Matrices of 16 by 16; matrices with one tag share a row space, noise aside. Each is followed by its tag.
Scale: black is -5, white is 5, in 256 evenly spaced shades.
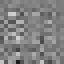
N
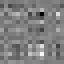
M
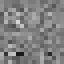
N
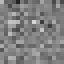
N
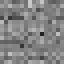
M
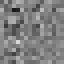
N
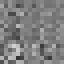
N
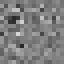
N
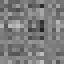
M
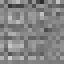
M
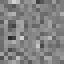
N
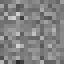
N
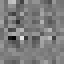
N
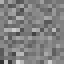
N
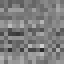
M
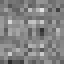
M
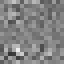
N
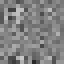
N
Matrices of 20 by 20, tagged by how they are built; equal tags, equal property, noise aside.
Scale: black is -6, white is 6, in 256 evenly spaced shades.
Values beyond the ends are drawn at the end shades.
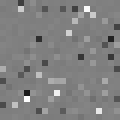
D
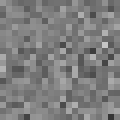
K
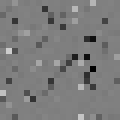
D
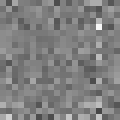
K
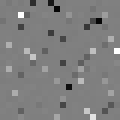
D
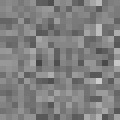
K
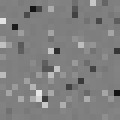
D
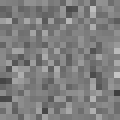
K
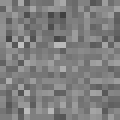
K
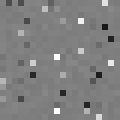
D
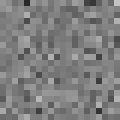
K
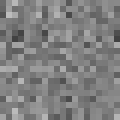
K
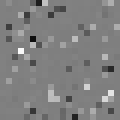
D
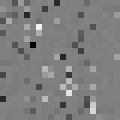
D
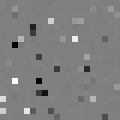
D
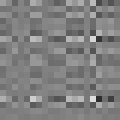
K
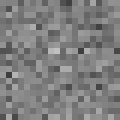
K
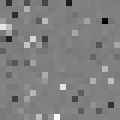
D
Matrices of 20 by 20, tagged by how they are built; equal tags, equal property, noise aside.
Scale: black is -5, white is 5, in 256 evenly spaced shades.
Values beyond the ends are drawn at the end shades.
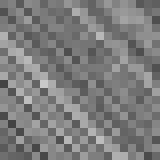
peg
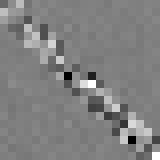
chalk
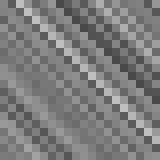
peg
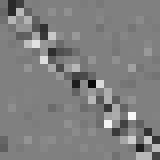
chalk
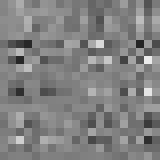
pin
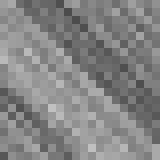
peg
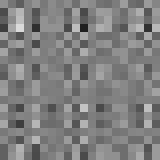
pin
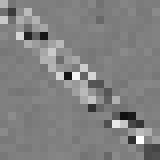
chalk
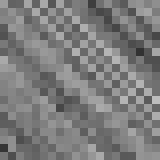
peg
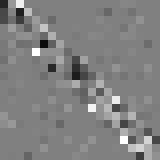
chalk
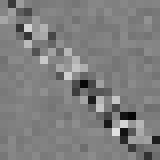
chalk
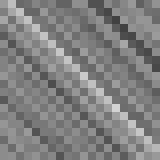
peg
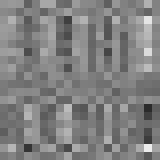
pin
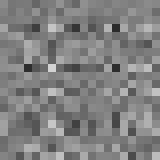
pin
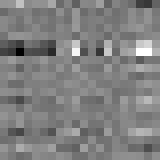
pin
